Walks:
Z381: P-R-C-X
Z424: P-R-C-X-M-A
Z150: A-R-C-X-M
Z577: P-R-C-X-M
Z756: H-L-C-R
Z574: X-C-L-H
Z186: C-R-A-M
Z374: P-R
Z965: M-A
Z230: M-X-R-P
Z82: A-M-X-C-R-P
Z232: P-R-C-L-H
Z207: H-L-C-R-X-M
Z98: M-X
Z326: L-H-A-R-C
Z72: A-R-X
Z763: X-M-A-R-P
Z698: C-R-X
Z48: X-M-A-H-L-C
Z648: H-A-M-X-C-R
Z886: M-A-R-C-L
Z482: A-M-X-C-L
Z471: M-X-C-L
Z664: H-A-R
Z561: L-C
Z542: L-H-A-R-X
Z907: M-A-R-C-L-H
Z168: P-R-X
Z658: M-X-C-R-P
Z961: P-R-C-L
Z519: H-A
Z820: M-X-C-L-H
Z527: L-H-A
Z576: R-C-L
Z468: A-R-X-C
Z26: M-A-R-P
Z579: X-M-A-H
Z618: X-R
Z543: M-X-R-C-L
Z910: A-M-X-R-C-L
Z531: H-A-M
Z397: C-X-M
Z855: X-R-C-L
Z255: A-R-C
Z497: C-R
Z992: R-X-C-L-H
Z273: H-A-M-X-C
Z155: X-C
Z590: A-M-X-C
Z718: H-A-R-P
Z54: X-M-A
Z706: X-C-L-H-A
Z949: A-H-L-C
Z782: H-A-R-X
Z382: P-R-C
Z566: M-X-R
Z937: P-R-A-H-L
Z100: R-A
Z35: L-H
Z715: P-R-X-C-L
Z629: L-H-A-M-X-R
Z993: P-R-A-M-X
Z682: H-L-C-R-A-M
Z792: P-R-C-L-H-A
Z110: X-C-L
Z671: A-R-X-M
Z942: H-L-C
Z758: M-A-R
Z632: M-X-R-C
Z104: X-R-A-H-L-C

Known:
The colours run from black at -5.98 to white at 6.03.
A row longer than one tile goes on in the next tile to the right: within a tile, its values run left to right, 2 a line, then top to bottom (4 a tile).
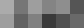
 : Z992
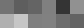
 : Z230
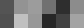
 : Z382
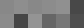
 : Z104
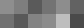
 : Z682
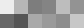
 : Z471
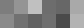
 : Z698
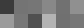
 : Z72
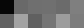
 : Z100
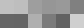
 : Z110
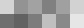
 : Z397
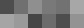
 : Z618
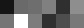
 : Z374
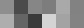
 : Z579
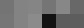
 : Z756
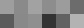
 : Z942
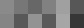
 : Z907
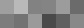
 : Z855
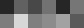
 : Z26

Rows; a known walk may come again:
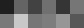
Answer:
Z26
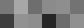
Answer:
Z576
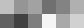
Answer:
Z590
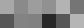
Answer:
Z942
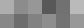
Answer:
Z632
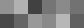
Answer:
Z886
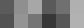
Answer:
Z497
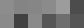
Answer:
Z104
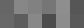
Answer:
Z326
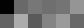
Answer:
Z100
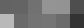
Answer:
Z542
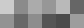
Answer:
Z574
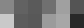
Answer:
Z629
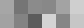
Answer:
Z98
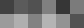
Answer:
Z763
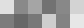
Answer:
Z397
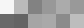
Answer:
Z471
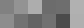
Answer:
Z698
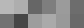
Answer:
Z910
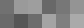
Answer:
Z468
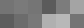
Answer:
Z186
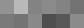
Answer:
Z855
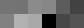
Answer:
Z232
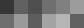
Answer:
Z758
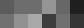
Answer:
Z792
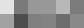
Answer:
Z820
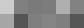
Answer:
Z207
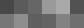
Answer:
Z527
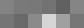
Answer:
Z424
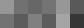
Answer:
Z907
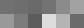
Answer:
Z671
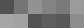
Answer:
Z618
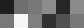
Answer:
Z374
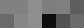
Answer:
Z756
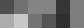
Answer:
Z168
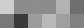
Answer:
Z48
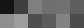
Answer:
Z664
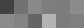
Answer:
Z72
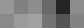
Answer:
Z658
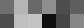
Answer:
Z961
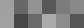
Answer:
Z648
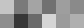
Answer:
Z273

